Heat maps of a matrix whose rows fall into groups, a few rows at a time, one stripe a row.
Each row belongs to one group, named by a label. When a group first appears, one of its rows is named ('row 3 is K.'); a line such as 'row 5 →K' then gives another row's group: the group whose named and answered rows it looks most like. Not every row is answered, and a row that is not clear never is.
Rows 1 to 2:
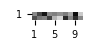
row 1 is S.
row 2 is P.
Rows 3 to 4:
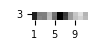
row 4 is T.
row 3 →T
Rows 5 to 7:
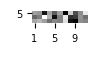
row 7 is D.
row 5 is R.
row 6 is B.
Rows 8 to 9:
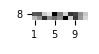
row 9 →R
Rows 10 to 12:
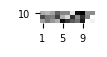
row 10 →D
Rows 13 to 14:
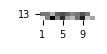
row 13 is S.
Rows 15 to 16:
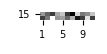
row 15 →R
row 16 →B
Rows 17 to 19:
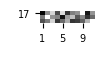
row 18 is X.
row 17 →T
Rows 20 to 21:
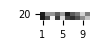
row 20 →T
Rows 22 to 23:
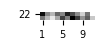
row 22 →T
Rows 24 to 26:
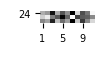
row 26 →R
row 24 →R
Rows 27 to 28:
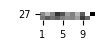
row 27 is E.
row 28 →S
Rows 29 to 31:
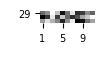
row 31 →D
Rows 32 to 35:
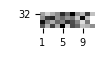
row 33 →S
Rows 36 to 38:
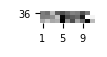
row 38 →X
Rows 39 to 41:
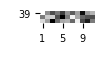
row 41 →R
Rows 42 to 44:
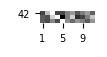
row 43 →B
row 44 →P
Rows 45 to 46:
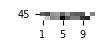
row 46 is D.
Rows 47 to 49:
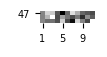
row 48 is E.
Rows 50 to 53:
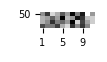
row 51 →D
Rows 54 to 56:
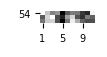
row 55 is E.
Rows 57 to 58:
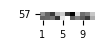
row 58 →P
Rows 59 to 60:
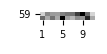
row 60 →X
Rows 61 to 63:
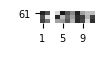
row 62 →E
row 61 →B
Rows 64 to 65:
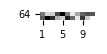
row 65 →S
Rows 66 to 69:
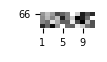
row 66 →E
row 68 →B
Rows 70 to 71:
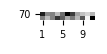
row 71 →E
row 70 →T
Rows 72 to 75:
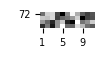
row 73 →E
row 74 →R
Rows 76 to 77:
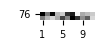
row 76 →T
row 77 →X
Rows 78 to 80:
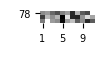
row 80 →X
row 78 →R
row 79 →X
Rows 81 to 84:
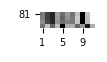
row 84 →X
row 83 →S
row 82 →S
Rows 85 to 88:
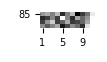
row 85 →D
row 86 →P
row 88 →S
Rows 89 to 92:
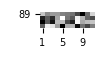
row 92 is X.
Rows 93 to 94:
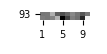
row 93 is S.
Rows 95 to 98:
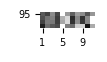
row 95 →P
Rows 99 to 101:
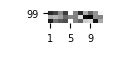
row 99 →P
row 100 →D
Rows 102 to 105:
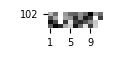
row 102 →B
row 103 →B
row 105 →S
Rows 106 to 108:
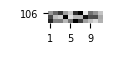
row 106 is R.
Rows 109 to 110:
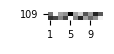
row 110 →P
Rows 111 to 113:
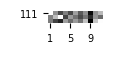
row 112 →E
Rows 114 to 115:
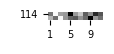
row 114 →X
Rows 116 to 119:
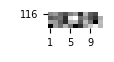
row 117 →P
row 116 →R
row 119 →T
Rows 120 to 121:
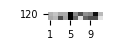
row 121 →D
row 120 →X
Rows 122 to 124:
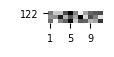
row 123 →R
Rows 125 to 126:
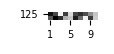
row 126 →S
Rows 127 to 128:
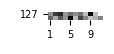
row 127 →S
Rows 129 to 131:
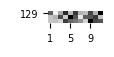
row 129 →E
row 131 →E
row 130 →D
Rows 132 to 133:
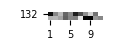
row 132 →T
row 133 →D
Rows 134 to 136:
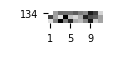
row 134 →D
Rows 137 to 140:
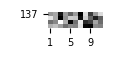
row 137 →R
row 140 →D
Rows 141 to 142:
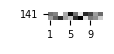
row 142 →R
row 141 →B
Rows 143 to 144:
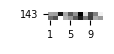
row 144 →B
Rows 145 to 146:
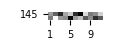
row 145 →R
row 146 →X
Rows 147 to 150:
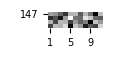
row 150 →X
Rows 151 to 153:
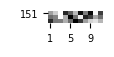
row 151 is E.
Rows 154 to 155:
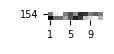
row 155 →T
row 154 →X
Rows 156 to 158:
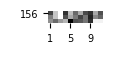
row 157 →E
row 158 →S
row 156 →E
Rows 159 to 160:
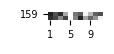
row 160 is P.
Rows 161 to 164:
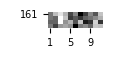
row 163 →B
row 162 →B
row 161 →X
